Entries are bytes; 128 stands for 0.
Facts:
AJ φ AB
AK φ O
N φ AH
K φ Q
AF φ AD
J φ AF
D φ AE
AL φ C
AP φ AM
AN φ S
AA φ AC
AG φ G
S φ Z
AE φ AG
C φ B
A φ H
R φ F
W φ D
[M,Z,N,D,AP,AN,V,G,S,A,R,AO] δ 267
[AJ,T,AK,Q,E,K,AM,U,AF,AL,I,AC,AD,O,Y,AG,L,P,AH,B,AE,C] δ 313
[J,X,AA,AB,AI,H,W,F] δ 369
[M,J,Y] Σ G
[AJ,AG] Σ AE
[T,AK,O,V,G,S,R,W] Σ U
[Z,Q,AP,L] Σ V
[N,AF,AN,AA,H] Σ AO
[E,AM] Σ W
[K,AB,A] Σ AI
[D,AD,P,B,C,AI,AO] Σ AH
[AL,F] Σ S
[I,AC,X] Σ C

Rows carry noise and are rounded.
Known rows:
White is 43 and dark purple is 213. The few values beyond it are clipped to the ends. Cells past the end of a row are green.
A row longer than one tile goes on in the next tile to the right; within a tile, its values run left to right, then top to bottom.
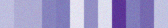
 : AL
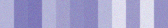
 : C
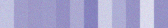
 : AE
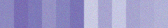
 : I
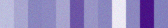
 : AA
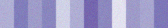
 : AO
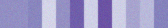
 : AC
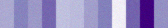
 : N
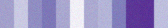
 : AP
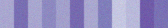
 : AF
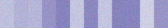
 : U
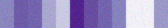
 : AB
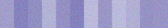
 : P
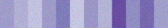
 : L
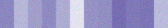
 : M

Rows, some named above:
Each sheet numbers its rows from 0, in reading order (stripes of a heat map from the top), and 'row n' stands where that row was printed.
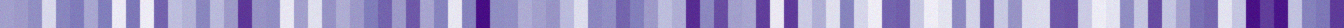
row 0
AH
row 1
AI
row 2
AA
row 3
M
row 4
AJ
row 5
AK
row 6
AK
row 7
H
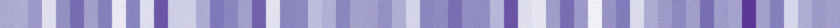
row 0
AH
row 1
W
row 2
M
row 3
O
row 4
X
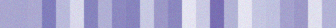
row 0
V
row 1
S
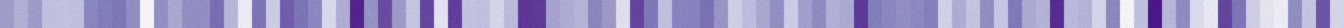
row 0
G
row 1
R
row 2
AJ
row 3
A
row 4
D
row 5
K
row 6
AN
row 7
AK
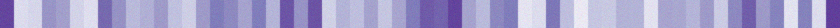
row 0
Z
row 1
J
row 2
F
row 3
S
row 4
AH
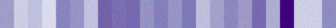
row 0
AM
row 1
Q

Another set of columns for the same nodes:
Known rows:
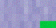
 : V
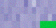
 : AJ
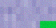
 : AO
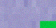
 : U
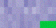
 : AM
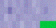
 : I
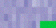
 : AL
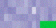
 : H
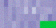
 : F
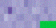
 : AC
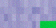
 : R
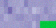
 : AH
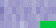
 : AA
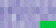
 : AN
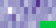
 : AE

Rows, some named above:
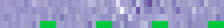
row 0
AK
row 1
J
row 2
D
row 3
Z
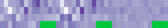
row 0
D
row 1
W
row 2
AO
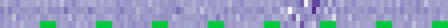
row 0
AN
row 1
A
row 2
S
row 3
AB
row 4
N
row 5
G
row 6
N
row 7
K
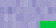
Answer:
AO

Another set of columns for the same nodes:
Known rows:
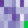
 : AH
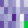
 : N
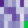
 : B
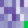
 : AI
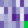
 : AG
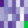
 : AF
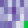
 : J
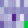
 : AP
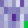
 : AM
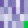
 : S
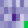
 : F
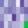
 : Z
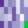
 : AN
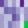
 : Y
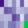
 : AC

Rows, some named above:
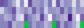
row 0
D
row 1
A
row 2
N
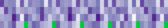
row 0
K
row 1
W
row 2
AL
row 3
AB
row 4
AO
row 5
K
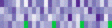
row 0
D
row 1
S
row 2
G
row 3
AJ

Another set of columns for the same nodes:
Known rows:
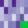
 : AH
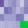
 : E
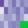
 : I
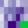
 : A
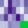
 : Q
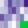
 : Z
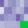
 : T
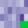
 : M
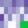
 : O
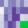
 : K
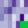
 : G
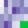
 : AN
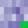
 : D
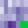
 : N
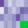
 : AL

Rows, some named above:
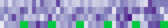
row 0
W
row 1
AO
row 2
AL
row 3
J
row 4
AJ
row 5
AB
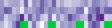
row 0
F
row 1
S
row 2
J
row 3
AJ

